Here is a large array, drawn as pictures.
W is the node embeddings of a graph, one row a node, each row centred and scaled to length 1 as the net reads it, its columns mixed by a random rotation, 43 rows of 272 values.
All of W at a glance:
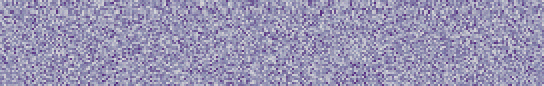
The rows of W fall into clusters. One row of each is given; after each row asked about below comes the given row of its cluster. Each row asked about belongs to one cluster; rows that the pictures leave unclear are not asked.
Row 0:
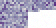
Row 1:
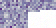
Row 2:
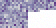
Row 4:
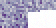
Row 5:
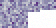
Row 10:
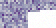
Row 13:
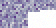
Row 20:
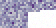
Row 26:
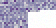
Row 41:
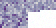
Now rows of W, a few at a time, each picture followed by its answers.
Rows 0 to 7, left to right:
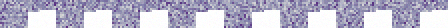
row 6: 5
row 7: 20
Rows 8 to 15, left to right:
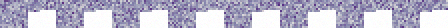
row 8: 2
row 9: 13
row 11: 26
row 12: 0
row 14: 4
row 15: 1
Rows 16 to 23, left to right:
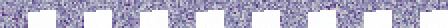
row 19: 10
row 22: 10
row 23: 2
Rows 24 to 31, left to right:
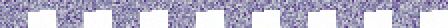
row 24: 26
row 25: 10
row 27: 0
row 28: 1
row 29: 20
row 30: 1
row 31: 2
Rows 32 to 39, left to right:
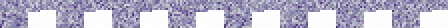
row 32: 41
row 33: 4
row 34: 1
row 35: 10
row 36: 41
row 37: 4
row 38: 0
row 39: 13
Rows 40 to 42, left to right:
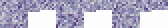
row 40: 4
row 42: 0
